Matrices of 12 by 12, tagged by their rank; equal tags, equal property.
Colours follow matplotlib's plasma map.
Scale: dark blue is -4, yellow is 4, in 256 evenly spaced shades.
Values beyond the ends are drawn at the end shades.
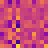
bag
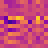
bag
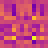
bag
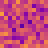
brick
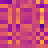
bag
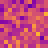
brick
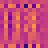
bag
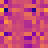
bag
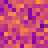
brick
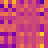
bag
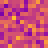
brick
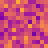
brick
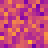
brick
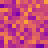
brick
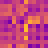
bag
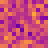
brick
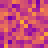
brick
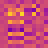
bag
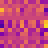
bag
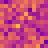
brick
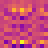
bag
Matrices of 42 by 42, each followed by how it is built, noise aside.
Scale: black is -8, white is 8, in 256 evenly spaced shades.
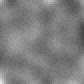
smooth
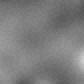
smooth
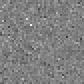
noise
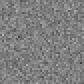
noise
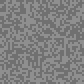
noise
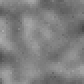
smooth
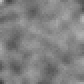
smooth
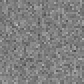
noise
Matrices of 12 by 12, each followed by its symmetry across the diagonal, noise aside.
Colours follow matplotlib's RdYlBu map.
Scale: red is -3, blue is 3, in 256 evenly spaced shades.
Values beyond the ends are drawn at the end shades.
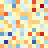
antisymmetric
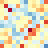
symmetric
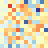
neither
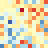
antisymmetric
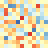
antisymmetric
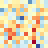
neither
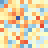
symmetric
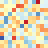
antisymmetric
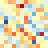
antisymmetric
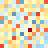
symmetric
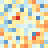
symmetric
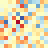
antisymmetric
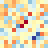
symmetric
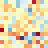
neither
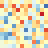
neither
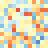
symmetric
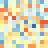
neither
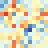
symmetric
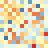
symmetric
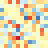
antisymmetric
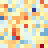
neither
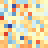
neither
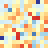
symmetric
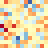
neither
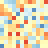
antisymmetric
